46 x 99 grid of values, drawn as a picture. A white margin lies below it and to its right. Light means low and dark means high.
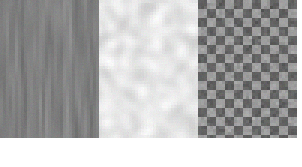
The table splits into one row of 3 panels. Panel 1,1: middling, streaked downward, faint in contrast. Panel 1,2: very low, blotchy, faint in contrast. Panel 1,3: middling, checkered, strong in contrast.
